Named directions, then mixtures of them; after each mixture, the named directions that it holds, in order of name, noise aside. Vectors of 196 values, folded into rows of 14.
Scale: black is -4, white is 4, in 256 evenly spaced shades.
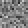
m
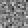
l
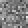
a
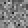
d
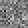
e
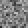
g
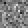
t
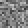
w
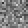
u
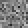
a, e, l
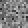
a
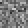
w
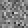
d, g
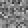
d, m, w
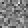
l, m, u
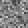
g, m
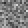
t, u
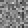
l, m, w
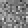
a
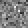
l, t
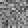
w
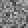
g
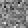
a, g, m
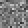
w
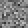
d, g, m
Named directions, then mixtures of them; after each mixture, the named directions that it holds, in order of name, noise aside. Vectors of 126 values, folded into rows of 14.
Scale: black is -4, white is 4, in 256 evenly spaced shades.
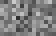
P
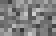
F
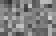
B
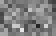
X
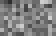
B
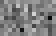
B, F, X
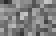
B, F, P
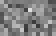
X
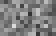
F, P, X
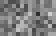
B, P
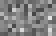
B, F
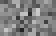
F, P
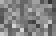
B, X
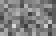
B, P, X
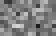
B, F, X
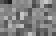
B, F, P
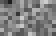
B, F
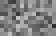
B, F, P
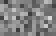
B, P, X
